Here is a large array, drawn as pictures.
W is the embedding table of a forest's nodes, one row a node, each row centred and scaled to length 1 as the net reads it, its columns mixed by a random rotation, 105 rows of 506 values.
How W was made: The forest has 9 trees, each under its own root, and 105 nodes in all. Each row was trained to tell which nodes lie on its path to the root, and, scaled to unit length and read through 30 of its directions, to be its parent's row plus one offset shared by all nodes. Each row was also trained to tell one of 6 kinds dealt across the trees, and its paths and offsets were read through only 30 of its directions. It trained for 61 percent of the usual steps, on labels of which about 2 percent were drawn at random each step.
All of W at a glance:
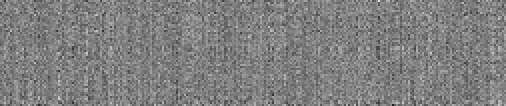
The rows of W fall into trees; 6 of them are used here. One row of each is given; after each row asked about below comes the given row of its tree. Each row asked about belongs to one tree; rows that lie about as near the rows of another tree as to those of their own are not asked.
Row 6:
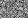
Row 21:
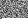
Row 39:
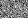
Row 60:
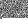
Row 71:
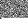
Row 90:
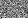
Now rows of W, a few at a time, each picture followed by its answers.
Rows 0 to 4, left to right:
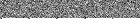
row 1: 71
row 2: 21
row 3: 90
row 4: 6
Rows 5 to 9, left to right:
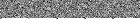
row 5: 60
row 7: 21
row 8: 71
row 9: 39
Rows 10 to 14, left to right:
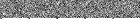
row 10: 60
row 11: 6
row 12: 90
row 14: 71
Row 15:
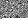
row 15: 21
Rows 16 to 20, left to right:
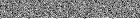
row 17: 60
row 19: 90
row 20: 71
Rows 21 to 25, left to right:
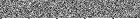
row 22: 60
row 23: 21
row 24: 71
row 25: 21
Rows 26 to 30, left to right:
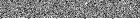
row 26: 90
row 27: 71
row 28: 71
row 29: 60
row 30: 71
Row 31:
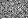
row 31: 71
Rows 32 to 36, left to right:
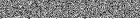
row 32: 60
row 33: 90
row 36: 60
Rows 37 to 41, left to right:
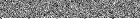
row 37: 71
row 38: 71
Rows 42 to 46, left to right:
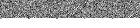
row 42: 60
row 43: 39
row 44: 71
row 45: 6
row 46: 60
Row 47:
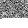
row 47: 60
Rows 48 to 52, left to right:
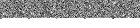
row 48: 60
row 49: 60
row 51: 71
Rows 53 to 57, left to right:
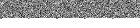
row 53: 60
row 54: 60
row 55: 6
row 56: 39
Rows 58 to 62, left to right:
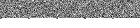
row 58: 21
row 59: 6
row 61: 71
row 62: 21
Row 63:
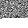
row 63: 21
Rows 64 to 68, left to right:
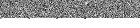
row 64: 71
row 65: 6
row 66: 21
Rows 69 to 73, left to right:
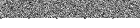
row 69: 6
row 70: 71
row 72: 71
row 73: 21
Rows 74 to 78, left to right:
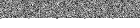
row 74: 6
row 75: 90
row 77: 6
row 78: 21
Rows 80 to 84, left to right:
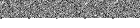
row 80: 90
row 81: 71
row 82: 90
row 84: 6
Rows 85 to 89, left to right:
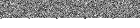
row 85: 90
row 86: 6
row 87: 71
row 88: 60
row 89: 39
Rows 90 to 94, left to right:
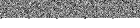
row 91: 60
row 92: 71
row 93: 90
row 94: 90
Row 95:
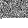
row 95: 90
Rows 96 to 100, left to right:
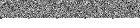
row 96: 6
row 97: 6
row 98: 6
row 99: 90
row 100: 60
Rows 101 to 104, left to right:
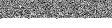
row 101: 60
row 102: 60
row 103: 60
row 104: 90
